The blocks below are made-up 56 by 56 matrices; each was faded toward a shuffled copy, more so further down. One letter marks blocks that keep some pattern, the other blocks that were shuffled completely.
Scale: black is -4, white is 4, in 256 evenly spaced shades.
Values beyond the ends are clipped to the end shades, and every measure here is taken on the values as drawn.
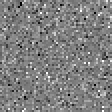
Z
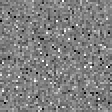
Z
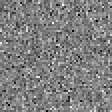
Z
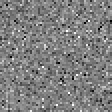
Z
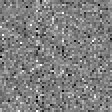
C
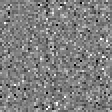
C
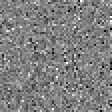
C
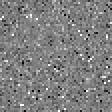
Z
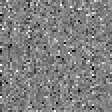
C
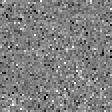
Z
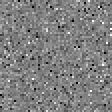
Z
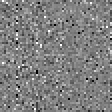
C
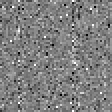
C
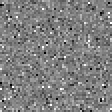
Z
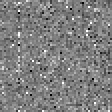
C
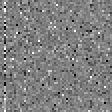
C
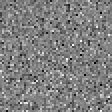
Z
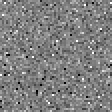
Z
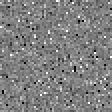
Z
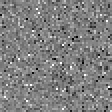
Z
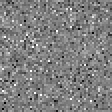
Z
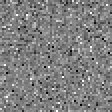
Z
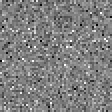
Z
